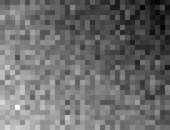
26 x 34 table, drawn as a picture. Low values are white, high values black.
Stripes: none. Grain: fine. Histogram: bell-shaped. Mirror symmetry: none. Slope: up to the top right. Ninth with the highest average: top right.
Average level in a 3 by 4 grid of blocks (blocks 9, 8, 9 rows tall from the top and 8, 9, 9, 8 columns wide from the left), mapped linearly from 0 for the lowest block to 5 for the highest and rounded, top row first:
2345
1234
0123
